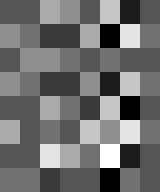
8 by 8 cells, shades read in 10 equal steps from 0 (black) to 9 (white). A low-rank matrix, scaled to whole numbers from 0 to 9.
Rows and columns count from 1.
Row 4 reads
5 4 2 2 5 1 7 4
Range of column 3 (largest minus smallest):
6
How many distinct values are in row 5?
6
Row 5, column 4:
4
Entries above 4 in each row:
3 3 2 3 2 4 3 0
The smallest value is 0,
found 3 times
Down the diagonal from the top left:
3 4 5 2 2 5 1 3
